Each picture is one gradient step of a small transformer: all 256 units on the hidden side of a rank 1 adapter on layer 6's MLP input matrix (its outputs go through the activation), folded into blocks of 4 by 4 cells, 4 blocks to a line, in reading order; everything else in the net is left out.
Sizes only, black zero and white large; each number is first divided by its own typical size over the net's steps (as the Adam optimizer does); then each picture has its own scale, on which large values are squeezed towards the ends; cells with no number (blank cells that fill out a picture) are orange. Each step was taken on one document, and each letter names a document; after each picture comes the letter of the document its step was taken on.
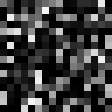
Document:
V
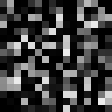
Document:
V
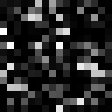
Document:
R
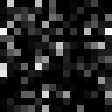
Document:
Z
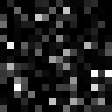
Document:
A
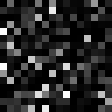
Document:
Z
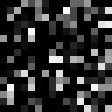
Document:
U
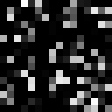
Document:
U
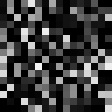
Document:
V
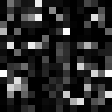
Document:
R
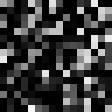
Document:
V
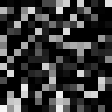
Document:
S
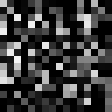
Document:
V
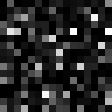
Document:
Z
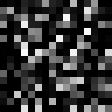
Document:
A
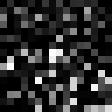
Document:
A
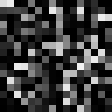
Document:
V
